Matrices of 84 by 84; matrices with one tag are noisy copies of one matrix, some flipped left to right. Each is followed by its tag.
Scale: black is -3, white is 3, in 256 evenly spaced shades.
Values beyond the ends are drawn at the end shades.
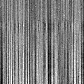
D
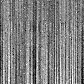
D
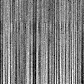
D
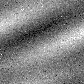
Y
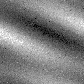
Y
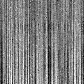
D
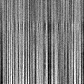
D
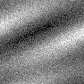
Y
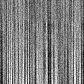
D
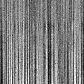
D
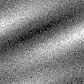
Y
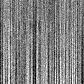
D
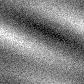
Y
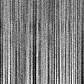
D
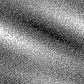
Y
